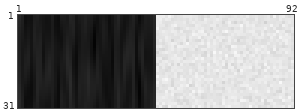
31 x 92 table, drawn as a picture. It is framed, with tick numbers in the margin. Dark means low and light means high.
The table splits into one row of 2 panels. Panel 1,1: very low, streaked downward, faint in contrast. Panel 1,2: very high, fine-grained, faint in contrast.
